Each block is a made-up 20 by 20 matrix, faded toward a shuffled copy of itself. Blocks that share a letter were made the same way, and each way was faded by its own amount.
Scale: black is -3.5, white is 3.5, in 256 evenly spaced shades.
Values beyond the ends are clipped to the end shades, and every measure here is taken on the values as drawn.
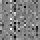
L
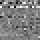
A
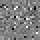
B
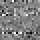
A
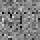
L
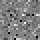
B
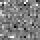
B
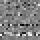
A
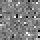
B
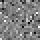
B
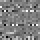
A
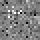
B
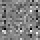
L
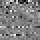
A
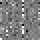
L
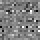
A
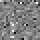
B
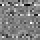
A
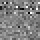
A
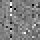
L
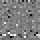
B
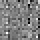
L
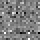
A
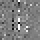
L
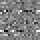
A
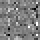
L
